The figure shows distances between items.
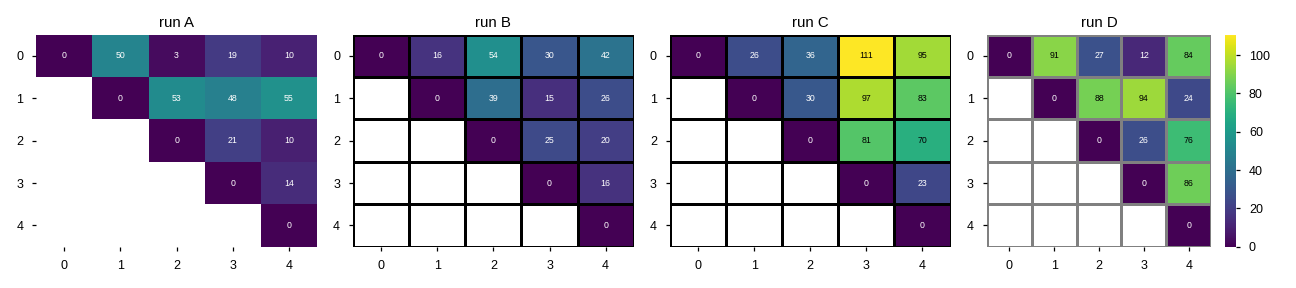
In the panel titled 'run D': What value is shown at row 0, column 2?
27
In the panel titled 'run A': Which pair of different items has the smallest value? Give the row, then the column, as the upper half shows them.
0, 2
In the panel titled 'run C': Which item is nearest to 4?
3
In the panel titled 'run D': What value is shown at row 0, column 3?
12
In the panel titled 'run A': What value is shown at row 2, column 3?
21
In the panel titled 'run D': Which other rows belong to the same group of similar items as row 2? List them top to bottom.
0, 3
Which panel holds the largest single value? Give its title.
run C
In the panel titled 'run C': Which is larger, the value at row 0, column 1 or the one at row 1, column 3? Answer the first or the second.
the second
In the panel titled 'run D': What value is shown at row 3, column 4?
86
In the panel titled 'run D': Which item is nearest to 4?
1
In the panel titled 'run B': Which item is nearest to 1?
3
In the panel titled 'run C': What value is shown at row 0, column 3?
111
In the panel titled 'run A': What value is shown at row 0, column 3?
19
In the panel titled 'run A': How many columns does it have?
5
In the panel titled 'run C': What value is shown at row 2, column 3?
81
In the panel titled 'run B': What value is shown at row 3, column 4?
16
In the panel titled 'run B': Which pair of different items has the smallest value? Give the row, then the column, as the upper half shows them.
1, 3
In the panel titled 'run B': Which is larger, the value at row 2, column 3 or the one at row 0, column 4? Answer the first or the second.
the second
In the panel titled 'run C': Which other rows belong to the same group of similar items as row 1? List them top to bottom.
0, 2
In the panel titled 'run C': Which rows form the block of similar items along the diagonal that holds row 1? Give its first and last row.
0 to 2
